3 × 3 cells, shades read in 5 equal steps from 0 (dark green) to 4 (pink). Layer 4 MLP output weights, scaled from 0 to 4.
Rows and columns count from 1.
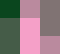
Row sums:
5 7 8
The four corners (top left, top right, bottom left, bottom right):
0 2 1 3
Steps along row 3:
up down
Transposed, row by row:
0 1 1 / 3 4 4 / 2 2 3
